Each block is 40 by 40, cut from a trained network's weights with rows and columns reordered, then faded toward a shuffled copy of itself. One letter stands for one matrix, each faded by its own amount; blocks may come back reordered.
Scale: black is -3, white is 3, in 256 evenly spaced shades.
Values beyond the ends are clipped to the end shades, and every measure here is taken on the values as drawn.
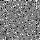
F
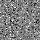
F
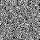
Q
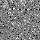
F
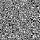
Q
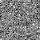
Q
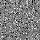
F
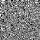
Q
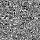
Q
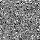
F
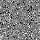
F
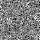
Q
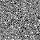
F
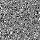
F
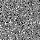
F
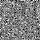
Q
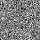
Q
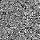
Q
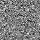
Q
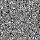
Q
